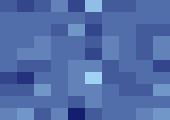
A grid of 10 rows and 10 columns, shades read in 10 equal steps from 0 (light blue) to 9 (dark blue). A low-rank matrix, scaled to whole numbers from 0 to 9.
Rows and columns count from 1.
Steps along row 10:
down up down up down down same down down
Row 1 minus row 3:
1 2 1 -2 4 -6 1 1 -1 -1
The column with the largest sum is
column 2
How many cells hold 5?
45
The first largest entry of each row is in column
2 6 6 6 6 10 2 1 5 5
